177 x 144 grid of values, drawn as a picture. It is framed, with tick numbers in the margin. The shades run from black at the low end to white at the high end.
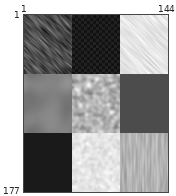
It is made of 3 by 3 panels. Panel 1,1: low, slanting down to the right. Panel 1,2: very low, checkered, faint in contrast. Panel 1,3: very high, slanting down to the right, faint in contrast. Panel 2,1: middling, smooth, faint in contrast. Panel 2,2: high, blotchy. Panel 2,3: low, flat. Panel 3,1: very low, flat. Panel 3,2: very high, blotchy, faint in contrast. Panel 3,3: high, streaked downward, faint in contrast.
